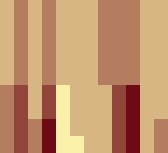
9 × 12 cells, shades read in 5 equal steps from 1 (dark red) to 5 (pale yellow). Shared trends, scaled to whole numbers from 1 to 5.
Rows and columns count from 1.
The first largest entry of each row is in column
1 1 1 1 1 5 5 5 5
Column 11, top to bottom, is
4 4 4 4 4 4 4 4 4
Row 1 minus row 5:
0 0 0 0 0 0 0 0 0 0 0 0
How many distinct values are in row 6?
5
